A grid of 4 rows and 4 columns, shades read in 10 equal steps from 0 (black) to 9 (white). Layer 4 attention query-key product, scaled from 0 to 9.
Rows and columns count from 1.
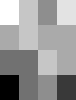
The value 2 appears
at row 4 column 4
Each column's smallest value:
0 4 5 2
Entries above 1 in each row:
4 4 4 3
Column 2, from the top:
7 7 4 4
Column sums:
19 22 23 22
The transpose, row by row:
9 6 4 0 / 7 7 4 4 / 5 6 7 5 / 8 6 6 2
